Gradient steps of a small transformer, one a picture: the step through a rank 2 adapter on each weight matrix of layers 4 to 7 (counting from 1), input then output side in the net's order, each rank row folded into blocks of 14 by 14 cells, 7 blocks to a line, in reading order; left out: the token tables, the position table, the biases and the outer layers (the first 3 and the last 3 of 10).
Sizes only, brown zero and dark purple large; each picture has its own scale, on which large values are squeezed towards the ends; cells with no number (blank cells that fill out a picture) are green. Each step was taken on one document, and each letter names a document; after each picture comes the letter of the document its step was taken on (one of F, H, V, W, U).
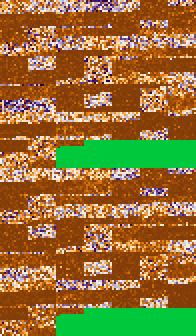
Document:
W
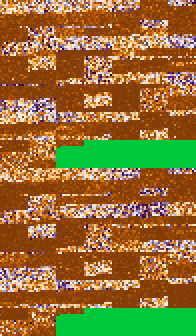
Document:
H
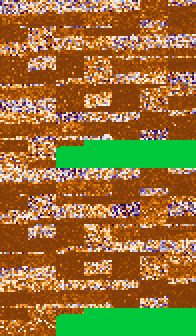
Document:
H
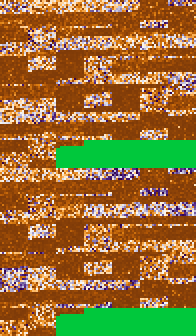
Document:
H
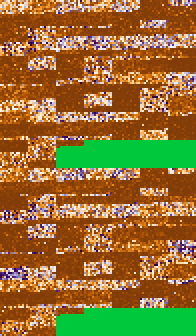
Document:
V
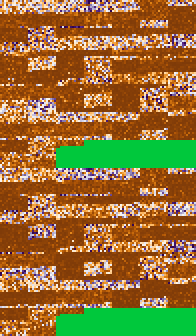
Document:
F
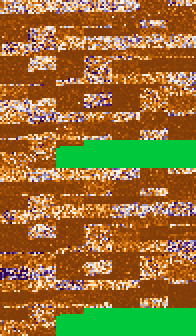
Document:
H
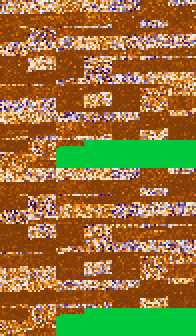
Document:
F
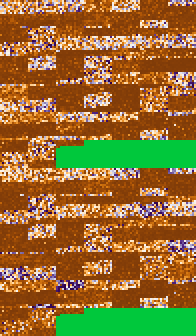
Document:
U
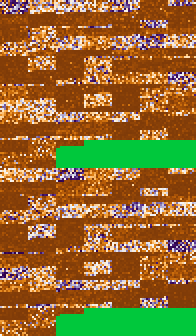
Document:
W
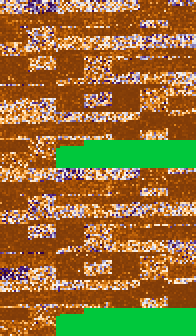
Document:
H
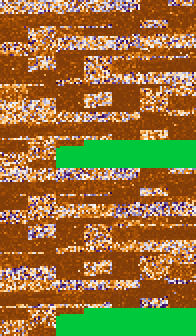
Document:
U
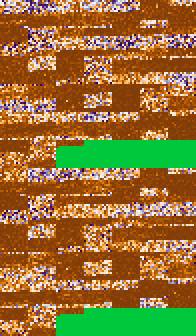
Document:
U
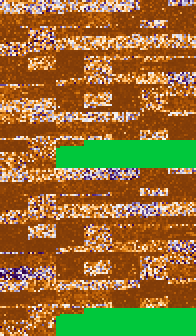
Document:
F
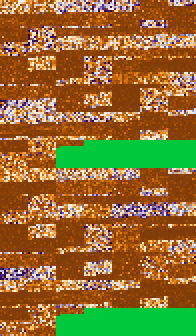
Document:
F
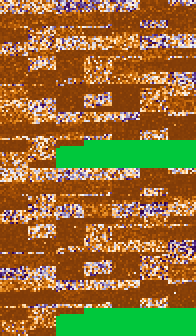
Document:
V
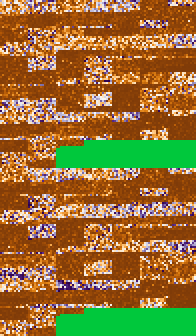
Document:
W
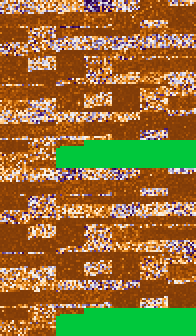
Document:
F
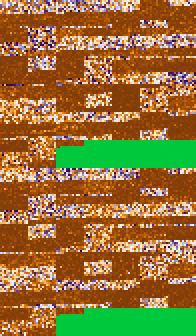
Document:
U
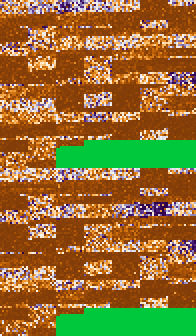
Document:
V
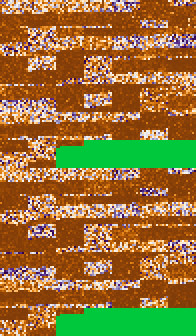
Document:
W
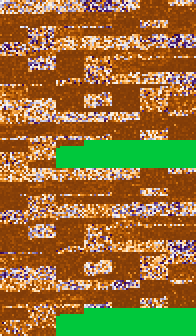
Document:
V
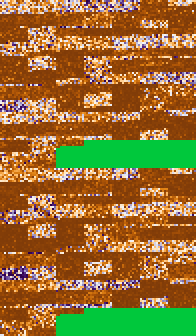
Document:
F
